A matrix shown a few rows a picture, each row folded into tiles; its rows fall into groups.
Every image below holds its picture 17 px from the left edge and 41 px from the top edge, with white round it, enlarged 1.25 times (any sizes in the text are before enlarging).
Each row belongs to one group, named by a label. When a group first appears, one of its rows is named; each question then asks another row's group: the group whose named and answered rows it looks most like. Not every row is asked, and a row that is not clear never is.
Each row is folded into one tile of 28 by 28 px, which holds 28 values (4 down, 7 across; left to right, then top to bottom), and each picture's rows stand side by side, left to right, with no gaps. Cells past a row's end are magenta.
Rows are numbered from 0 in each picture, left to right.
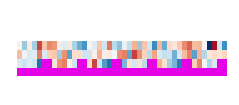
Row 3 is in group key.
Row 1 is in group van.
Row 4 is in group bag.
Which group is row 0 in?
bag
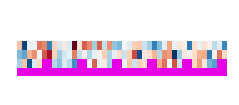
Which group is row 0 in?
key
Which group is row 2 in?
key
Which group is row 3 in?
van
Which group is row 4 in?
van
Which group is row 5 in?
van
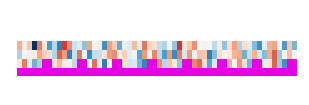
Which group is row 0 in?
key
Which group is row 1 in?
van
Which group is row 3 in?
bag
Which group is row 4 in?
bag
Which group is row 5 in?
van
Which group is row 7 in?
van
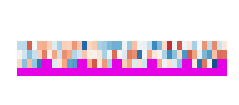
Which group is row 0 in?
bag
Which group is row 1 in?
key
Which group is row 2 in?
van
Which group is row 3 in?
van
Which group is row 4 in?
bag
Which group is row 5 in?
bag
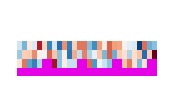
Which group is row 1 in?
bag
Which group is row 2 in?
bag
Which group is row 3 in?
key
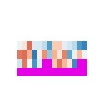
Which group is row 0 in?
van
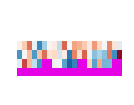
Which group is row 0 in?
van
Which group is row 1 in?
bag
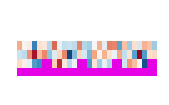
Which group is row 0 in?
key
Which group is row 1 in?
van
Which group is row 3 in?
key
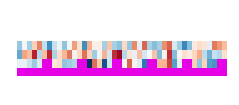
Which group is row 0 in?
key
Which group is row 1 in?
key
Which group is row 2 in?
key
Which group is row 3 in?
key
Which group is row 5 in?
bag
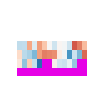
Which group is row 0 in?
bag
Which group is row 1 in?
bag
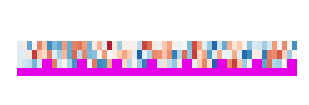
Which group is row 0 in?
key
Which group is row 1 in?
bag
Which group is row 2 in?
key
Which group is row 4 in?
van
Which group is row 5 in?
van
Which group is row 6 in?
van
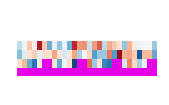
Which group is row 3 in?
van
